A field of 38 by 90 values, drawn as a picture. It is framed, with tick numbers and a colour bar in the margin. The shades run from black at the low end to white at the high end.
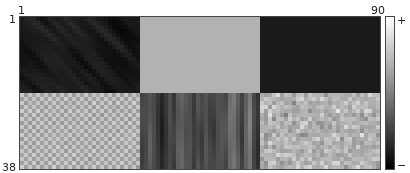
It is made of 2 by 3 panels. Panel 1,1: very low, slanting down to the right, faint in contrast. Panel 1,2: high, flat. Panel 1,3: very low, flat. Panel 2,1: high, checkered. Panel 2,2: low, streaked downward. Panel 2,3: high, fine-grained.
